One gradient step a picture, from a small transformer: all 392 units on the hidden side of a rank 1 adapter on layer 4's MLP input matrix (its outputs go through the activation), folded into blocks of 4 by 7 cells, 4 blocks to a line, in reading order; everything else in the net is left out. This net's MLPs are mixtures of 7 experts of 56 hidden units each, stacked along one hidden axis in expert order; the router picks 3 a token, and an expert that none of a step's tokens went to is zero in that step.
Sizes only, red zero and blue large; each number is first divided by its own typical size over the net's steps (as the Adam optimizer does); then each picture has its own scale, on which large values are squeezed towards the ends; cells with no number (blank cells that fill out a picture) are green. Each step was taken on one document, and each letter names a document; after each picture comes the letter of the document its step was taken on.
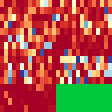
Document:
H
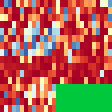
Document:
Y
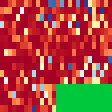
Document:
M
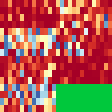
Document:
Y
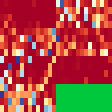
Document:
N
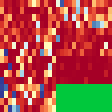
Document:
N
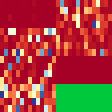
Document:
N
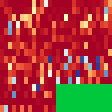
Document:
H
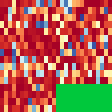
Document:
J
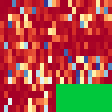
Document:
H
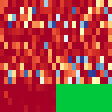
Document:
H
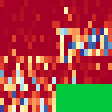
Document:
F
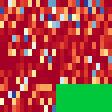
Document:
M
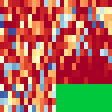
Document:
Y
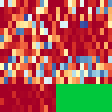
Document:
J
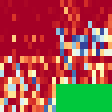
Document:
F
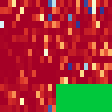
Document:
M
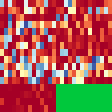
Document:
J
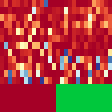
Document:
H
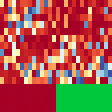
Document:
J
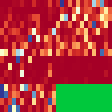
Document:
N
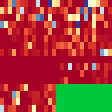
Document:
M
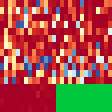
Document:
J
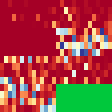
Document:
F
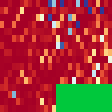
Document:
M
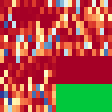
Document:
N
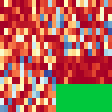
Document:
Y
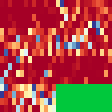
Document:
N
